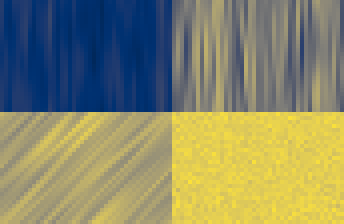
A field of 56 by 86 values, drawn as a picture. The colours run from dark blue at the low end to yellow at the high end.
It is made of 2 by 2 panels. Panel 1,1: very low, streaked downward, faint in contrast. Panel 1,2: middling, streaked downward, strong in contrast. Panel 2,1: high, slanting up to the right. Panel 2,2: very high, fine-grained, faint in contrast.
